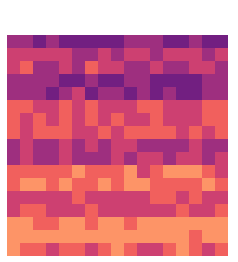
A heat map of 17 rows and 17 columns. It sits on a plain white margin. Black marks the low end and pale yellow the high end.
There is an overall slope up to the bottom. On average the colour sits 60% of the way up the scale. Stripes running across repeat 4 times from top to bottom.
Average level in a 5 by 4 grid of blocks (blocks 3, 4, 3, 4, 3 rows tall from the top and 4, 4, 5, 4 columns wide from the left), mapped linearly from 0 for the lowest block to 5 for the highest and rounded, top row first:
1 0 0 0 / 1 1 1 1 / 1 1 2 1 / 3 3 3 3 / 5 5 5 5
